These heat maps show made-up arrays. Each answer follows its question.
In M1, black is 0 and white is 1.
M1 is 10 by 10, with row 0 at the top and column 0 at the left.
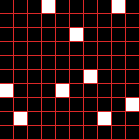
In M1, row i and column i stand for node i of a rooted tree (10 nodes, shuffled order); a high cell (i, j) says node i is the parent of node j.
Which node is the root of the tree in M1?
2
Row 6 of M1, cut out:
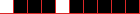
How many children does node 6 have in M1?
2
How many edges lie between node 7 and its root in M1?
5
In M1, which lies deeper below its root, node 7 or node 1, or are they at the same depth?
the same depth
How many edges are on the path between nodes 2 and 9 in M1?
6
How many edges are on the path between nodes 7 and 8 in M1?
1
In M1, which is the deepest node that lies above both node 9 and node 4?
6
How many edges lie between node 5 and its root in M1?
1
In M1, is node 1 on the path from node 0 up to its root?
no
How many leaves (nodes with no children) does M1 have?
4
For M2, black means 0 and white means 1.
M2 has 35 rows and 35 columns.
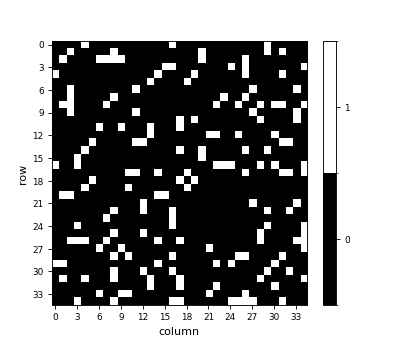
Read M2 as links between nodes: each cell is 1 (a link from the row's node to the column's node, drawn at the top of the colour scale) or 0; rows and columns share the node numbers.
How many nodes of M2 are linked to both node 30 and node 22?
5
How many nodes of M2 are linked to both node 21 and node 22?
1
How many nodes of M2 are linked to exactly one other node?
0
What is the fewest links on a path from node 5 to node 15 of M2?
5
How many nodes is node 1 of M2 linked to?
5
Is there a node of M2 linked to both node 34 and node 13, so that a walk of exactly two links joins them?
yes
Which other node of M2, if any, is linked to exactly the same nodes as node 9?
node 6
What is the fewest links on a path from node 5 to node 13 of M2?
1
